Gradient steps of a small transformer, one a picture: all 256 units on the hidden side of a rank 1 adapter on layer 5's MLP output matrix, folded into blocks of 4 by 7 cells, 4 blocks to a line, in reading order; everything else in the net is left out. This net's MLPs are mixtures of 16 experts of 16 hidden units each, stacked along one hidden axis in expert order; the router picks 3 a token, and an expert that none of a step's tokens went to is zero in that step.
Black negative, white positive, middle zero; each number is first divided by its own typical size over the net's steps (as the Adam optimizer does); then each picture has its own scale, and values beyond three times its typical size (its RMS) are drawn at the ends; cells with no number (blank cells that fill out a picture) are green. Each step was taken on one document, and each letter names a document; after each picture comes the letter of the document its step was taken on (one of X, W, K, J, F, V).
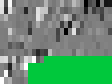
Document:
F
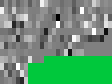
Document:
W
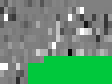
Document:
W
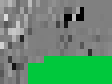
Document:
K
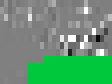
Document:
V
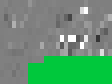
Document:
V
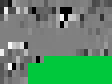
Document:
F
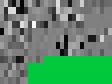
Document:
F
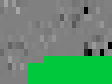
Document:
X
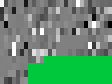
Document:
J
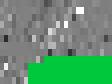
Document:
W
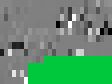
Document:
K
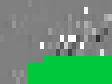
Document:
V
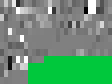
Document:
K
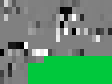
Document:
F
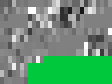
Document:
K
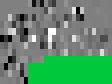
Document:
W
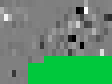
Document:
V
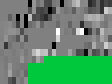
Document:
J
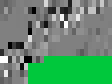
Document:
F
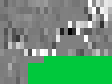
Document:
J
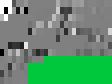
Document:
K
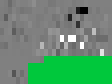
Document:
V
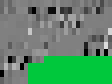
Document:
X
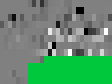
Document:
W
